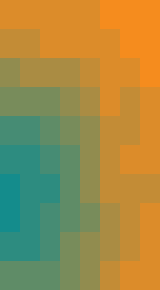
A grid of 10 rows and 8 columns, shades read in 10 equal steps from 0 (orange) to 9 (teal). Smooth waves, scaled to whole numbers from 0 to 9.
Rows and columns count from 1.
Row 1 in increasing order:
0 0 0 1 1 1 1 1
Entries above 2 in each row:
0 0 4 5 5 5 5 6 6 5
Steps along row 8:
down down down down down down down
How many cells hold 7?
5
